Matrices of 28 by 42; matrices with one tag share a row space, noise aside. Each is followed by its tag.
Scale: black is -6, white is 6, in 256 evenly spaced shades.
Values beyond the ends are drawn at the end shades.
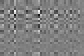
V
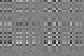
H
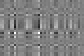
V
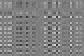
H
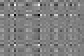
V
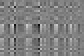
V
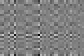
V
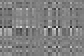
H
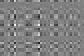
V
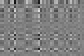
V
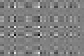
V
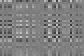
H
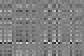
H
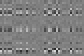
H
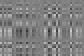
H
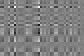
V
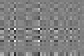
V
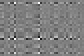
V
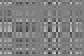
H
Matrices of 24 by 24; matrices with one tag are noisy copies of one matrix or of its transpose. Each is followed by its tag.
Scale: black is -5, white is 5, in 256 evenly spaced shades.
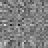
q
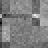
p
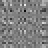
q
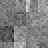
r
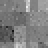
r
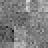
r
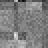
p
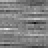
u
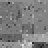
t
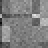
p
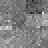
r
